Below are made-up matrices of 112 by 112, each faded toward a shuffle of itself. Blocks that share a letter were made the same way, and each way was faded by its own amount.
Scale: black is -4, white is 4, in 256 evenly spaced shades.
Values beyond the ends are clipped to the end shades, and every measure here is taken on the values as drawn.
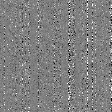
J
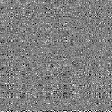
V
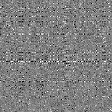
V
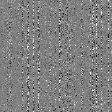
J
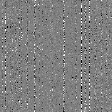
J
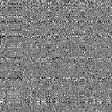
V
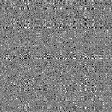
V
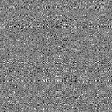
V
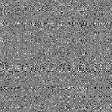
V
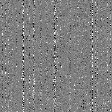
J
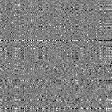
V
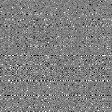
V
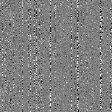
J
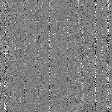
J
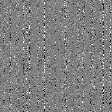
J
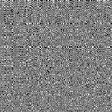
V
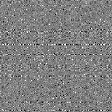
V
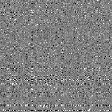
V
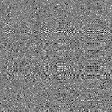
V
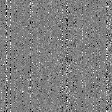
J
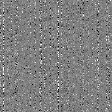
J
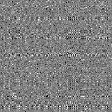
V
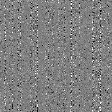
J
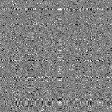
V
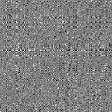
V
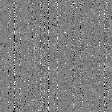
J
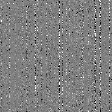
J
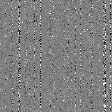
J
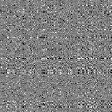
V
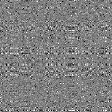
V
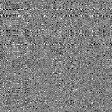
V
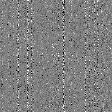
J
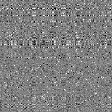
V
